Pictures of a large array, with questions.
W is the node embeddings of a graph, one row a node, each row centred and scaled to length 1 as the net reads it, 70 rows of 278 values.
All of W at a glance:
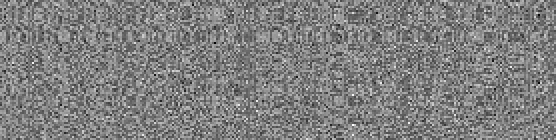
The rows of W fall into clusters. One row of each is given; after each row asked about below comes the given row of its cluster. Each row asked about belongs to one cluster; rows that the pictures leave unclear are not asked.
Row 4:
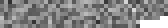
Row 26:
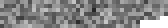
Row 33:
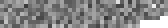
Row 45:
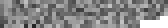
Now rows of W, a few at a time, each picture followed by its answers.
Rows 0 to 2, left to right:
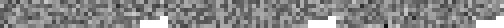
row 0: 26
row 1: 33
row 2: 33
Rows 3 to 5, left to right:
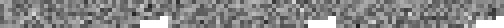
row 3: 45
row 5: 4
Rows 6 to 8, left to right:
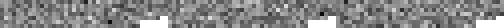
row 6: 45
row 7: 4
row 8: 4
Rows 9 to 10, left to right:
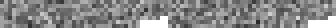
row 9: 4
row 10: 33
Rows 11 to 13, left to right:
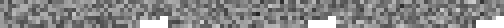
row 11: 4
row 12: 45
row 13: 26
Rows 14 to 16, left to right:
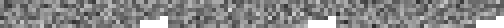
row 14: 26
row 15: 33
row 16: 45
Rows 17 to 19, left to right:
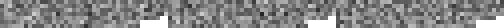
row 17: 45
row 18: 45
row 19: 45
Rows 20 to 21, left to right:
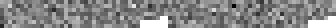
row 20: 45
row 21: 26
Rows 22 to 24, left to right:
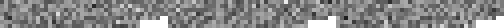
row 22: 4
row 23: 33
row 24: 4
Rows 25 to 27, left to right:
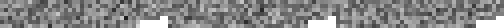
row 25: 33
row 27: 45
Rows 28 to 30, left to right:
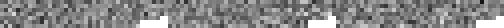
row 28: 33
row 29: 26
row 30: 26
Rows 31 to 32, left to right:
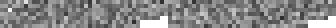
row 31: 33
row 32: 45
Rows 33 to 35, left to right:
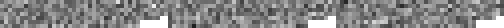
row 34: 45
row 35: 26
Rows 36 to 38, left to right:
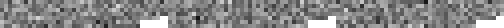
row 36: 4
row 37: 33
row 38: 33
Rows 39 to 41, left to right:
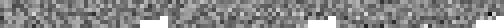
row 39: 45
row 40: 4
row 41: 4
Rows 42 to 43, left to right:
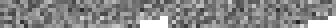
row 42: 45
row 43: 33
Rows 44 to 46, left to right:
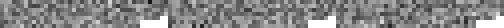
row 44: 45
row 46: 26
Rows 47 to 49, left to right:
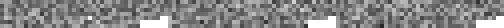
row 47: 45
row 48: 4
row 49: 4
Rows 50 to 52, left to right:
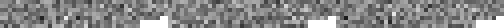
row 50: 33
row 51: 4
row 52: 4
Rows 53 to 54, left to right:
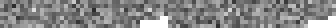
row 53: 26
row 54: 33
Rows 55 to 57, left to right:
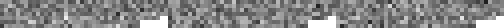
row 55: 45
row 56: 45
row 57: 4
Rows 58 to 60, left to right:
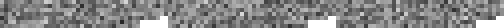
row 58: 26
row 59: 4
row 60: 33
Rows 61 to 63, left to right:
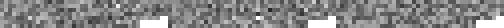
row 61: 4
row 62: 45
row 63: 26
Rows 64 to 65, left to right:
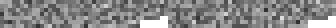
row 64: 45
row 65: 33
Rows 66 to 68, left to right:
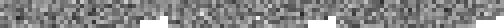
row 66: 26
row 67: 45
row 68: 33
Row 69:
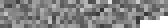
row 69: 26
